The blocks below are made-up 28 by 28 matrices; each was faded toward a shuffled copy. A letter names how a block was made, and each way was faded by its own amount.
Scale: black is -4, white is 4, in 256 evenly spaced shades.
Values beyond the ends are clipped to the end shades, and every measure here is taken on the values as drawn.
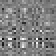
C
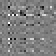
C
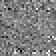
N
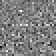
N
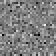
N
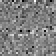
N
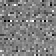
N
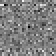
N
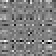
C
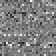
N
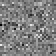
N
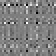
C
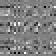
C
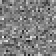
N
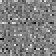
N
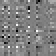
C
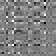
C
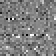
N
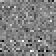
N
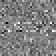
N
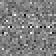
N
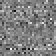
N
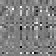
C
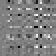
C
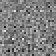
N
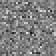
N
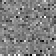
N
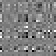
C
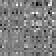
C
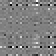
C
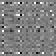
C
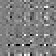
C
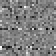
N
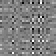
C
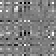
C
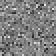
N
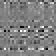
C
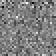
N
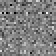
N
